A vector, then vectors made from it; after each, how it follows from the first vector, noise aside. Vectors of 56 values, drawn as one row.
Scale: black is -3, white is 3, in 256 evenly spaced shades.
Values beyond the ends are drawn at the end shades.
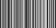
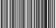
negated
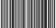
negated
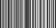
copied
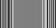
partly zeroed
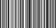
reversed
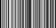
reversed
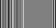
partly zeroed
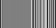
partly zeroed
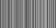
shrunk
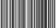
negated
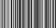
wrapped around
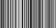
wrapped around
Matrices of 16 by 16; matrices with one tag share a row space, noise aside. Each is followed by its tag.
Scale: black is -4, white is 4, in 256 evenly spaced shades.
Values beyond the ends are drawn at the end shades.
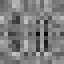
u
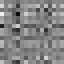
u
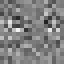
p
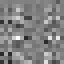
p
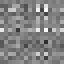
u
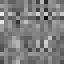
u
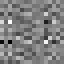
p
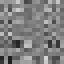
p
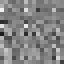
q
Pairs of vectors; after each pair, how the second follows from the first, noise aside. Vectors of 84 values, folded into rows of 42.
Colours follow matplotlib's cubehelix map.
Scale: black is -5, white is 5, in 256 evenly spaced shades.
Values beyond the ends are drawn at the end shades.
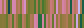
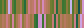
negated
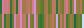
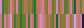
negated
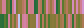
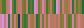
negated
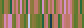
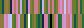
scaled up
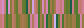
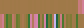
partly zeroed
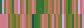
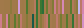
partly zeroed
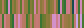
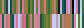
scaled up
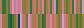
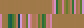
partly zeroed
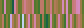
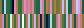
scaled up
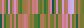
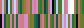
scaled up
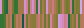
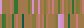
partly zeroed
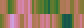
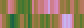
negated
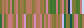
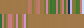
partly zeroed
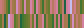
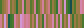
negated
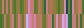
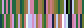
scaled up
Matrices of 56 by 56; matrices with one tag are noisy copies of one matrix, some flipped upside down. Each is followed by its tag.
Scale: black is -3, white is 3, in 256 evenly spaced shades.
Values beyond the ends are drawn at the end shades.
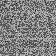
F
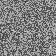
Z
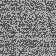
F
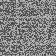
F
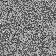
Z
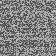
F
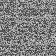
F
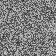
Z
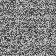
F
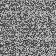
F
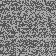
F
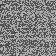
F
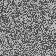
Z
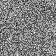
Z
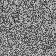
Z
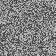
Z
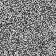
Z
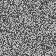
Z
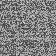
F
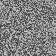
Z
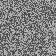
Z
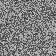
Z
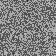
Z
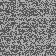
F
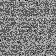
F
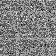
F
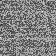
F
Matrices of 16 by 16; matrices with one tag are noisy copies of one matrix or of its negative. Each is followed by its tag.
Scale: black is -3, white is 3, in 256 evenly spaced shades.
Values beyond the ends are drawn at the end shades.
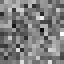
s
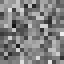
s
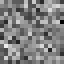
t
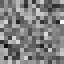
t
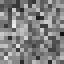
s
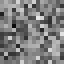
s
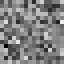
t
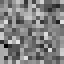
t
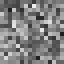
s
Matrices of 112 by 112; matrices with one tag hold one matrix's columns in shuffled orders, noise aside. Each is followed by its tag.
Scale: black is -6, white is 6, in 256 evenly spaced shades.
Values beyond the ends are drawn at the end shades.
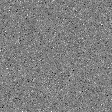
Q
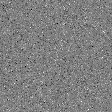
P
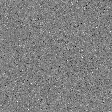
P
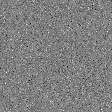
P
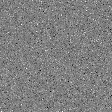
Q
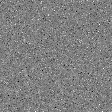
Q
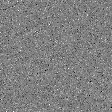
Q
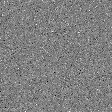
Q
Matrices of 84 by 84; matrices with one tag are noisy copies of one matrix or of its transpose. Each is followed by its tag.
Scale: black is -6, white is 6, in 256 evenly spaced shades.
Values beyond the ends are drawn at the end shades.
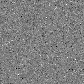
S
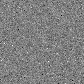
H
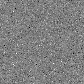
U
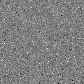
H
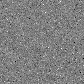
H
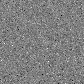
H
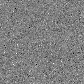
U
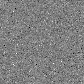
U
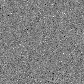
U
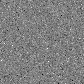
H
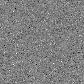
U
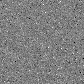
H
